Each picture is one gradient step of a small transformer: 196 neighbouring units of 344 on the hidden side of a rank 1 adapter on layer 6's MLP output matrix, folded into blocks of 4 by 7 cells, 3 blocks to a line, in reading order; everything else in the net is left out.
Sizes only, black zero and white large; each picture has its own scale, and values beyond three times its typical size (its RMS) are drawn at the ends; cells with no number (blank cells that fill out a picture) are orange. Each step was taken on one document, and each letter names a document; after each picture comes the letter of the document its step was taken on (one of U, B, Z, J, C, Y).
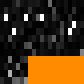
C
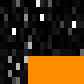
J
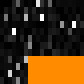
J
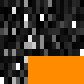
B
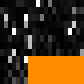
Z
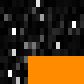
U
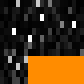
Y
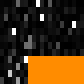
Y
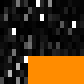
B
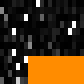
Z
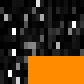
U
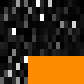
B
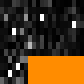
J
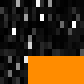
J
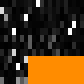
Z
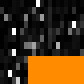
U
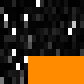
Z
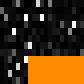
J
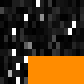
Z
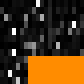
U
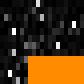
U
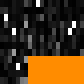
C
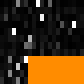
B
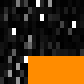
B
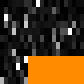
C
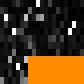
C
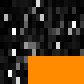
U
